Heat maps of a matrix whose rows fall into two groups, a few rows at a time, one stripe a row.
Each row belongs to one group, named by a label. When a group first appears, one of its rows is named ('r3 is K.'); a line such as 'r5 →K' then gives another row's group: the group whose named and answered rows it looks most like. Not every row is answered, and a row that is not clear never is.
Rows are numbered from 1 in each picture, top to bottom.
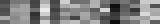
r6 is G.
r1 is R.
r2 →G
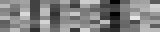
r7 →G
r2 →R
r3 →R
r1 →G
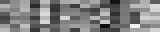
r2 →R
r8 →R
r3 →R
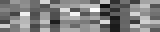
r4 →G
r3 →G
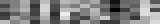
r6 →R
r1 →G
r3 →G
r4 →R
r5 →R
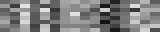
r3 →R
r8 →G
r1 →G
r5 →G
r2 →G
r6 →G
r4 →G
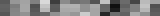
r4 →G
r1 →R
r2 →G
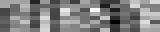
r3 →G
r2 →G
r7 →R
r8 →R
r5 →R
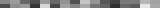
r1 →R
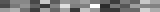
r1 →R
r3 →R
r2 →G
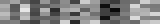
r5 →G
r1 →R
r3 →G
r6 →R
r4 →R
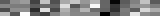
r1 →G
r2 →G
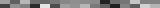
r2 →R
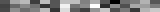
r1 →G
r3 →R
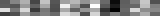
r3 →G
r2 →G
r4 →G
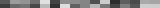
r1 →R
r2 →R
